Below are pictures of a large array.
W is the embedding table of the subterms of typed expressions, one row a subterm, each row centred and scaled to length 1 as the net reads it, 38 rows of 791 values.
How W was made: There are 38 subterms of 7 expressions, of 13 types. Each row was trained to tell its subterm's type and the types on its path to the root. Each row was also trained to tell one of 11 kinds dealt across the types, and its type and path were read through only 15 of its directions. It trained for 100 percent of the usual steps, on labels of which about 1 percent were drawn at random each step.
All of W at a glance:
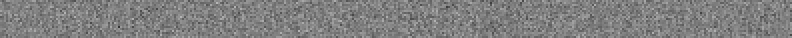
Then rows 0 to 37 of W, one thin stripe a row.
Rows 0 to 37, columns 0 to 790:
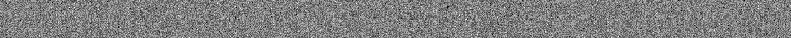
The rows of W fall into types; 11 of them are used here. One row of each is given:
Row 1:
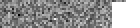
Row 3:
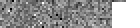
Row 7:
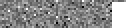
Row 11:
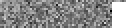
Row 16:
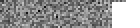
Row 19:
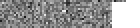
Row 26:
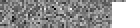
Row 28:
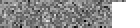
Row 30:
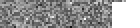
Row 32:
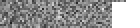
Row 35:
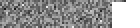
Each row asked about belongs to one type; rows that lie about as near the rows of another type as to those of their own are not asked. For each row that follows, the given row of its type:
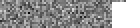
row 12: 19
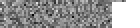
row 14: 35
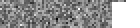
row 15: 3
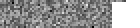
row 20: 26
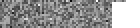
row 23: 35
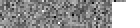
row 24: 26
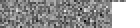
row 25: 28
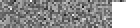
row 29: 35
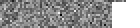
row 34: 32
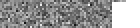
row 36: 11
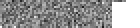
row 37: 19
